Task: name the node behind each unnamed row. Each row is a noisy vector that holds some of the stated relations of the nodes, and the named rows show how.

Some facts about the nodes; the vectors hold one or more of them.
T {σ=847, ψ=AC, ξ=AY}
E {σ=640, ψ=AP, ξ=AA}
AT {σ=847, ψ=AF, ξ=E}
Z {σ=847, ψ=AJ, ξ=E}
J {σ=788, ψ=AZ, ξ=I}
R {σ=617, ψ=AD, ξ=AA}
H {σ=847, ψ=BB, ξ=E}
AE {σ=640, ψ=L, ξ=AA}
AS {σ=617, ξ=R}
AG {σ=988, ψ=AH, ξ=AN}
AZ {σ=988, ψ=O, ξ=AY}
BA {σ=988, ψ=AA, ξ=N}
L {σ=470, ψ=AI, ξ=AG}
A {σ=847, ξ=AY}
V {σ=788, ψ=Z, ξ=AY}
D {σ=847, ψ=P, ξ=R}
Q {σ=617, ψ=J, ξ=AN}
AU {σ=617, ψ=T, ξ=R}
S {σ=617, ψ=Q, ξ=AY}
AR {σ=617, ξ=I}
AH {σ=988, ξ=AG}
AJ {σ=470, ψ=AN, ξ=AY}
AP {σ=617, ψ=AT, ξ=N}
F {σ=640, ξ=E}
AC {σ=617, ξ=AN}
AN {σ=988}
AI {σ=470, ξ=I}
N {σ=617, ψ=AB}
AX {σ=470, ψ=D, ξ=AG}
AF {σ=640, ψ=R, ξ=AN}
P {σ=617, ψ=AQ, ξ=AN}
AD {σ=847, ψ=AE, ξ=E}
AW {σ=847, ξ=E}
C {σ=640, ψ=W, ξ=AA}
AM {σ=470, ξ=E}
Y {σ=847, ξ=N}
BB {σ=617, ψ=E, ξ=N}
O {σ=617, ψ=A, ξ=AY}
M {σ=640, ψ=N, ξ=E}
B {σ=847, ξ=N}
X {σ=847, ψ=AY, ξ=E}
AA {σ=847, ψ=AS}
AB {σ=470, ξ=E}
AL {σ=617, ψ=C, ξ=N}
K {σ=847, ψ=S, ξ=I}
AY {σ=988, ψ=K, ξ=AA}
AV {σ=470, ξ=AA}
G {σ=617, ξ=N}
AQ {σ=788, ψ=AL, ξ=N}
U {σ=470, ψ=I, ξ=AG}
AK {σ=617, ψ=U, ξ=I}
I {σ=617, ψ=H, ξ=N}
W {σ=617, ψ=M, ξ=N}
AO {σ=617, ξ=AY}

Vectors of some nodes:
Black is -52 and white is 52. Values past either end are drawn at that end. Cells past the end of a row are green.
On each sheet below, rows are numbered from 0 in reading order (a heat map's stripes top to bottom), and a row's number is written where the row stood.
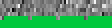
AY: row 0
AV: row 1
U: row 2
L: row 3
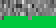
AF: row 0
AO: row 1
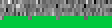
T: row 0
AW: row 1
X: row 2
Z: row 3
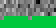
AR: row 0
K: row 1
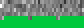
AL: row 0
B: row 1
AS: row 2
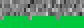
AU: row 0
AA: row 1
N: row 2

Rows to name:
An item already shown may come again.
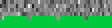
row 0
AA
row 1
AO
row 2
C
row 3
AD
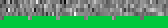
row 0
AD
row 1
T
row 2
Q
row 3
AO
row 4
BA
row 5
P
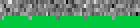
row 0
O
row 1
S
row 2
AT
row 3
AC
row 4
M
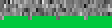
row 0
U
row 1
AJ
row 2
A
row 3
M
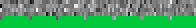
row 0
D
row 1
AE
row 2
L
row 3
E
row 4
J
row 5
H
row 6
W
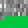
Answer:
AQ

